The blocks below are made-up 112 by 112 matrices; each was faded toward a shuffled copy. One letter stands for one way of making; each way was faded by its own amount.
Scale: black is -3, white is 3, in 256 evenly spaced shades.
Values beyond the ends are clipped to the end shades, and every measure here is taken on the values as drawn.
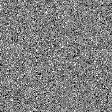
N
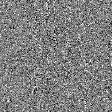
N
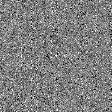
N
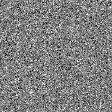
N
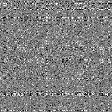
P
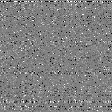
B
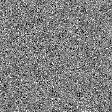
N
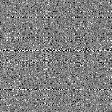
P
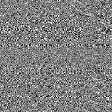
P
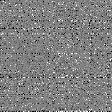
B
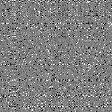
B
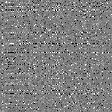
B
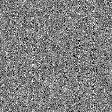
N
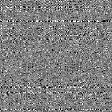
P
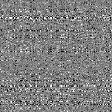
P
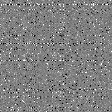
B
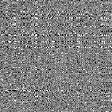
P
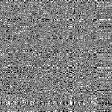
P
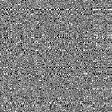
P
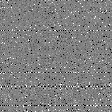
B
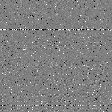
B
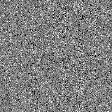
N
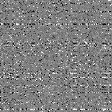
B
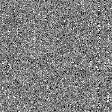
N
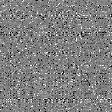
B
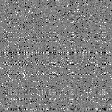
B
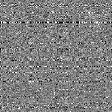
P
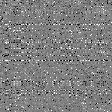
B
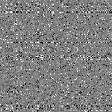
B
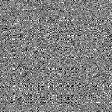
P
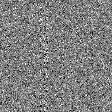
N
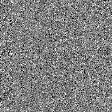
N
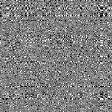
P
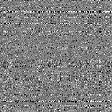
P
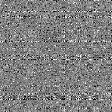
P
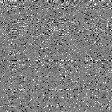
B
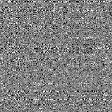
P
